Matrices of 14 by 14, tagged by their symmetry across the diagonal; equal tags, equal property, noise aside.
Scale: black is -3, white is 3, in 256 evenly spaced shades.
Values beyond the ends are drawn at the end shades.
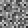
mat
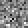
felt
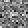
felt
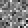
mat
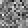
felt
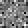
mat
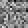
felt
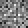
mat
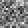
felt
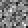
mat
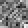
mat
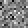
felt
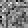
mat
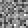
mat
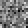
felt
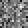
felt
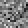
felt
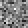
felt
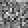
felt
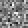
felt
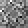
mat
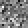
felt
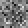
mat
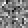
felt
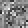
mat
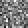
felt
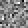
mat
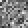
mat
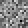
mat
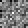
mat
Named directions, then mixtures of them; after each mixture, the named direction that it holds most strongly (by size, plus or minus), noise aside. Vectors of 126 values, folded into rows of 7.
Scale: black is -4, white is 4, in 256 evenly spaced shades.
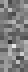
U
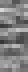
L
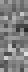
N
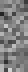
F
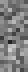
U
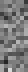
F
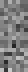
N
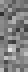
N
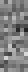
N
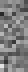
F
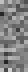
F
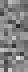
U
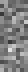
U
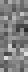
N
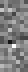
U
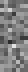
U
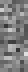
N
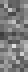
U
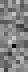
U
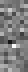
F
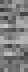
L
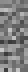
F
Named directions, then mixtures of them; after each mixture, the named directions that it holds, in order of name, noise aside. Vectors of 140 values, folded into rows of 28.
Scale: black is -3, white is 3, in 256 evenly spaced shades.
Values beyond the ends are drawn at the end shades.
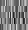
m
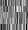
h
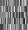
h, m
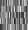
h, m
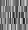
m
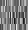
m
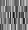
m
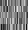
h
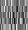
h, m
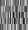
m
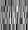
h, m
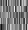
h, m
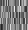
h, m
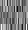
h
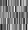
h, m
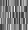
h, m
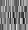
m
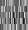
m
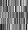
h, m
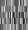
m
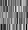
h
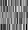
h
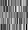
h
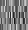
m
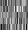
h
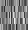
m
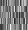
h, m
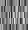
m
